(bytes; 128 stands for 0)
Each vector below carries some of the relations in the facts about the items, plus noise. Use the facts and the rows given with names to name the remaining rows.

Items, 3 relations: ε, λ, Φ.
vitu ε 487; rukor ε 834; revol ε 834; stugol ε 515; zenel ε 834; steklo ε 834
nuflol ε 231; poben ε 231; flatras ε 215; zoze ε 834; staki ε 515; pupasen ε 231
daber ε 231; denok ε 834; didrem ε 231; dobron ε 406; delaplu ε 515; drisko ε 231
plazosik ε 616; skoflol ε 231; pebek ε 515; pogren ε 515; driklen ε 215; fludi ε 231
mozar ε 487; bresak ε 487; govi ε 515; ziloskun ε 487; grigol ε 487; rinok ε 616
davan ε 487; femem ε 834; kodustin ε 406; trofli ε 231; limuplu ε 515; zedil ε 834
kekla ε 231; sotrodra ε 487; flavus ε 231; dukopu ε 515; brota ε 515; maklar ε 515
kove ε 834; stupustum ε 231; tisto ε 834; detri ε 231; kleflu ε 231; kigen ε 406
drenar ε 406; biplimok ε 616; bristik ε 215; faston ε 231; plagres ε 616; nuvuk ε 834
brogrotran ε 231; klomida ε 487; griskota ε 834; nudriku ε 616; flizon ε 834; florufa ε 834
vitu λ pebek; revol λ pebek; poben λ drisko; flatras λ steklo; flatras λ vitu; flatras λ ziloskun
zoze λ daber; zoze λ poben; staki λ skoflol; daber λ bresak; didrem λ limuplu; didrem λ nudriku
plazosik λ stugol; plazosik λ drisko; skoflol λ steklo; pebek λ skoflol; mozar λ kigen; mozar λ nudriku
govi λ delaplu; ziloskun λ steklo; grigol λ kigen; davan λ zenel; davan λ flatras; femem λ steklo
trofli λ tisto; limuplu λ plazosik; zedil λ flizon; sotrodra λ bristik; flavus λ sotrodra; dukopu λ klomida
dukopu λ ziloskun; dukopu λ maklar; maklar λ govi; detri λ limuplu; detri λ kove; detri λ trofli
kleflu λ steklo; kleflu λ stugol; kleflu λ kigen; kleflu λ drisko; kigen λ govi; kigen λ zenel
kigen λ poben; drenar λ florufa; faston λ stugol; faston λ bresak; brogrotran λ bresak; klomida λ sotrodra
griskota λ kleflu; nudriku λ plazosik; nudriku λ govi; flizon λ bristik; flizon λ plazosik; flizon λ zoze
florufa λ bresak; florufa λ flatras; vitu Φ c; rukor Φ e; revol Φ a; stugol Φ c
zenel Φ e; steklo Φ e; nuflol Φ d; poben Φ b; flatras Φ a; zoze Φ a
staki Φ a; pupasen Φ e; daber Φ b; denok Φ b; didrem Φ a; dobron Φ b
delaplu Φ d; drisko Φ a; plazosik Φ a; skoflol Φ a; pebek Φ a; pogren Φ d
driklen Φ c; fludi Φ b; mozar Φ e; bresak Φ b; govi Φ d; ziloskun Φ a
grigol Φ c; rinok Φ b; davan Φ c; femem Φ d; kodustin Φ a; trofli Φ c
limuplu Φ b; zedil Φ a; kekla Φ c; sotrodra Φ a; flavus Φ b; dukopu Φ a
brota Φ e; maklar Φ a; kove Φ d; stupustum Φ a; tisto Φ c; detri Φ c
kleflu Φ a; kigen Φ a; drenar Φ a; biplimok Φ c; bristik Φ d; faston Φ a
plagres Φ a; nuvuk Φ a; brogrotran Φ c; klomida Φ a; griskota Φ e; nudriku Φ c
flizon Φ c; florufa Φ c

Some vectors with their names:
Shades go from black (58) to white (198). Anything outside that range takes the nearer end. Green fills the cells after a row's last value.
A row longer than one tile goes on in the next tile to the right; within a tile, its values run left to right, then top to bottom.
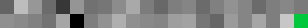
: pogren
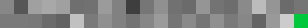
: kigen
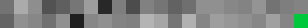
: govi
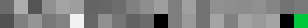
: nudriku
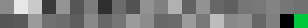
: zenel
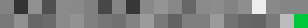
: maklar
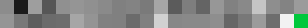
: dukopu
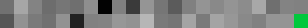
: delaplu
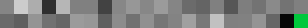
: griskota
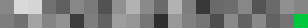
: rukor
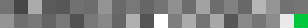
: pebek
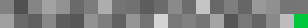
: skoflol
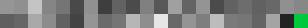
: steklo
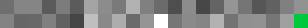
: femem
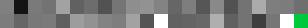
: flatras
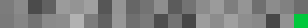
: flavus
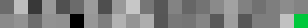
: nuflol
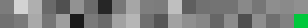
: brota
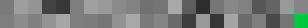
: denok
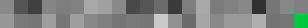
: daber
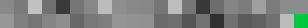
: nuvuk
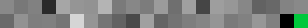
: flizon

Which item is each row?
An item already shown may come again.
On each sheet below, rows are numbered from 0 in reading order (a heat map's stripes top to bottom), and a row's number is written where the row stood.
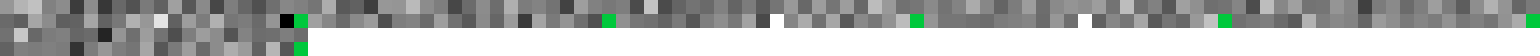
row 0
steklo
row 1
fludi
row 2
pebek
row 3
ziloskun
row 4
kigen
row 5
bristik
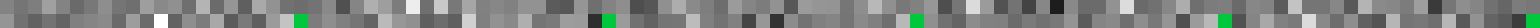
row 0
ziloskun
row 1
davan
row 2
didrem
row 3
drisko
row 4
florufa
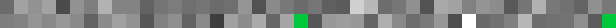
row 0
dobron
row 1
vitu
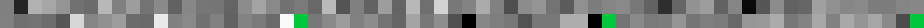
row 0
drenar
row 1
biplimok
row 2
limuplu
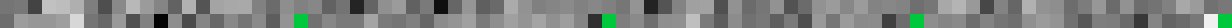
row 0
detri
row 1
limuplu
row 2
flavus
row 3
kodustin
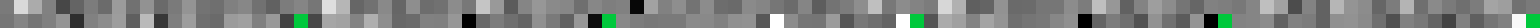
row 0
kove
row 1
tisto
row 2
staki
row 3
tisto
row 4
kodustin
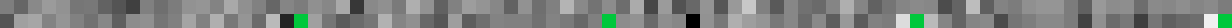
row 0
stugol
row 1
zedil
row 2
nuflol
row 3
stupustum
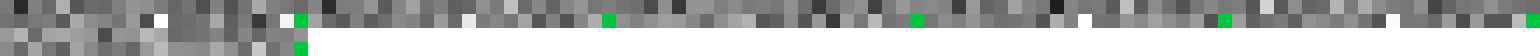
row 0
flatras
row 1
skoflol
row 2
rinok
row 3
bresak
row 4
revol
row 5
mozar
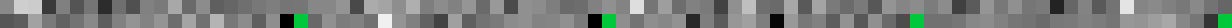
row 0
zenel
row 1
flizon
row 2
pupasen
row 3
poben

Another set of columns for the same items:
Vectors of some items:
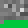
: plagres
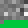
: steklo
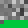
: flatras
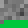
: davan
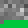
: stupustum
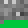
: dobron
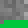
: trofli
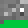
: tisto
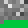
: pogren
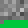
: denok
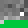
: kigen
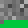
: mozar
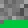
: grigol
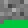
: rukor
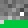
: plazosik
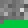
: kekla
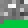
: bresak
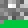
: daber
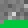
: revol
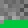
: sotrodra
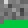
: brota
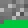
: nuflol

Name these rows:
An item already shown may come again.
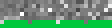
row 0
kigen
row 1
nuvuk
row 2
limuplu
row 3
florufa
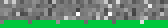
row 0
dobron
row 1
pupasen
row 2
didrem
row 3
femem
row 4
brota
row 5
limuplu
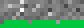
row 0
bristik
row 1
flavus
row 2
drenar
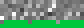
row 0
ziloskun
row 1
florufa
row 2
zedil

